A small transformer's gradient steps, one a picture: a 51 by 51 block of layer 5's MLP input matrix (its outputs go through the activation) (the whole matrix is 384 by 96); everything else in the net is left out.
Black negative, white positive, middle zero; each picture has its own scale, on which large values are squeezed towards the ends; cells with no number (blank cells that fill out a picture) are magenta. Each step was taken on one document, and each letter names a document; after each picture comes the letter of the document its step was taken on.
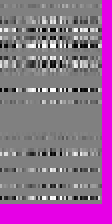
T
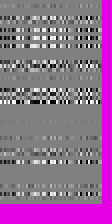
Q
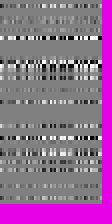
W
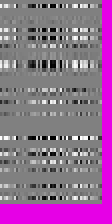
T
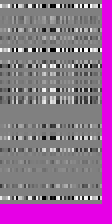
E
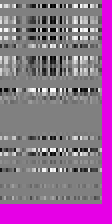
T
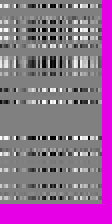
T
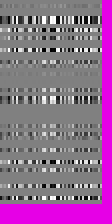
E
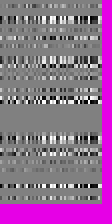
W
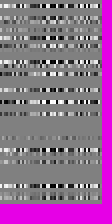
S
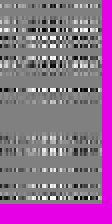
T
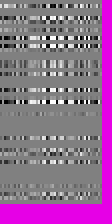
S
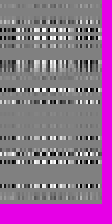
Q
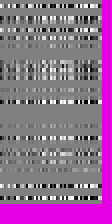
W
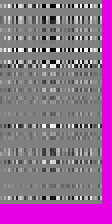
E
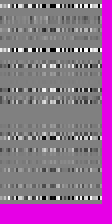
E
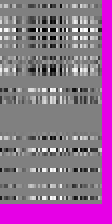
T
